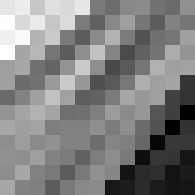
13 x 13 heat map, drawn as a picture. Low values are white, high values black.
Overall the values sit about 50% of the way up the scale. The halves do not mirror each other. The top left is the ninth with the lowest average. The values follow a bell shape. There is an overall slope up to the bottom right.
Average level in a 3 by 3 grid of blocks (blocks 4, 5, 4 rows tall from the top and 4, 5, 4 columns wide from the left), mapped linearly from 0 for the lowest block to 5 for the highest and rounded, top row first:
0 2 3
2 2 3
2 3 5
